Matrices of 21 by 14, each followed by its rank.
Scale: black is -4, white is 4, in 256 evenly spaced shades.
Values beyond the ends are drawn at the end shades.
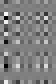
one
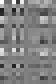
two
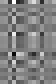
one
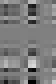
one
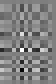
one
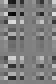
one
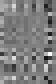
two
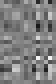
two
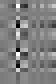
one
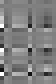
one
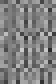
two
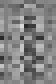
two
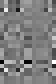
two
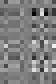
two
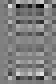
one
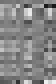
two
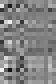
two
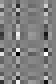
one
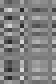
one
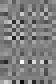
two
